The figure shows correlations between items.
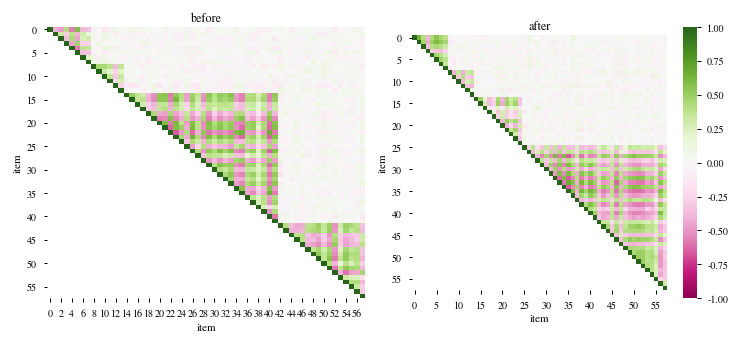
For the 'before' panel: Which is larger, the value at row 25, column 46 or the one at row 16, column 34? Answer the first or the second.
the first
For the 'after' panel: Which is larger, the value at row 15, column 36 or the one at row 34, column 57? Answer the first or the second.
the first
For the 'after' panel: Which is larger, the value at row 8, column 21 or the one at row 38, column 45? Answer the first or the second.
the second
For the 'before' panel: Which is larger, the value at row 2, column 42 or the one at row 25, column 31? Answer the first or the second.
the first
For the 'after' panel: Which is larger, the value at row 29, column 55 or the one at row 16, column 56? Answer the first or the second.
the second
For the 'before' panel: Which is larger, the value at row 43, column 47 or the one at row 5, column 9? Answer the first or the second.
the first
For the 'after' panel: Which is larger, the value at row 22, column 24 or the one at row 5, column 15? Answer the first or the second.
the second
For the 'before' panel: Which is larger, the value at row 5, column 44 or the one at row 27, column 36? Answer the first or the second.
the second
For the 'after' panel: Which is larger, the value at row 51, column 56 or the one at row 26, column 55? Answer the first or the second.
the second
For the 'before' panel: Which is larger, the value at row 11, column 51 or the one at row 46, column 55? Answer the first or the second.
the first
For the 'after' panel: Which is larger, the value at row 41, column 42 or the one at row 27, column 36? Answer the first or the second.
the first
